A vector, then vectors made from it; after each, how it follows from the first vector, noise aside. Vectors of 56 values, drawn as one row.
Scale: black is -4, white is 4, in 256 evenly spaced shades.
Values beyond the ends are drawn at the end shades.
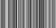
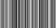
reversed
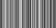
wrapped around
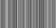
shrunk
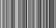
wrapped around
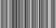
reversed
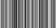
reversed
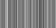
shrunk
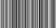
reversed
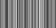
negated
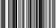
scaled up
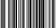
scaled up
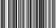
scaled up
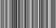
reversed
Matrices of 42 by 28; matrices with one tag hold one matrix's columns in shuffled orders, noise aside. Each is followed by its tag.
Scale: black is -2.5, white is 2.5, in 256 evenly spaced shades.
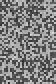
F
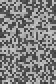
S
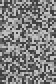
S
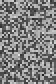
F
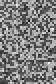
F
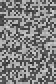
F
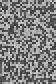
F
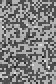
S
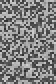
F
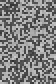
F
